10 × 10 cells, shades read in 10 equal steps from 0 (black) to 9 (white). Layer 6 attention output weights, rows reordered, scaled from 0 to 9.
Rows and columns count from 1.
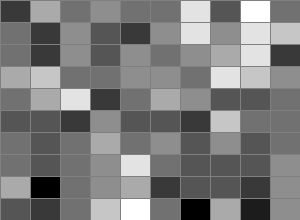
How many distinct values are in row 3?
6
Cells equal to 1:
1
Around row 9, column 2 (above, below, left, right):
3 2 6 4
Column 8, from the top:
3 5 6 8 3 7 5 3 3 6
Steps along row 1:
up down up down same up down up down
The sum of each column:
40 34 44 45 50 42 41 49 48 45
